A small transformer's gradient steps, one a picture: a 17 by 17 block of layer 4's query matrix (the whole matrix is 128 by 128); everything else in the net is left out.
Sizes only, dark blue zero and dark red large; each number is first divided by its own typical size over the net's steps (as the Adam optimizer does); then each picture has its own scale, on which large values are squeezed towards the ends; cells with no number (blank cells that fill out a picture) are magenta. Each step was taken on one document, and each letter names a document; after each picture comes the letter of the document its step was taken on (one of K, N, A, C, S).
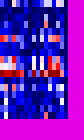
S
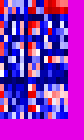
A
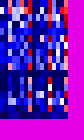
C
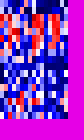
C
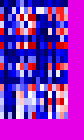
A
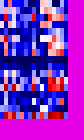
S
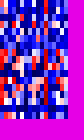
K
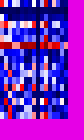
K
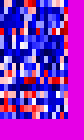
A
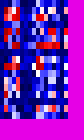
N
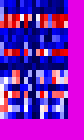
C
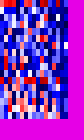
K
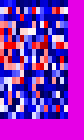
K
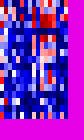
S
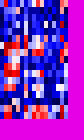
N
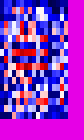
N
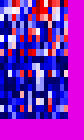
N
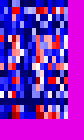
N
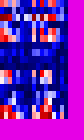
S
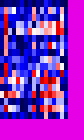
S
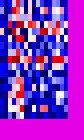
C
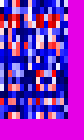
C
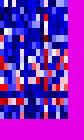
K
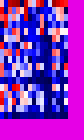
C
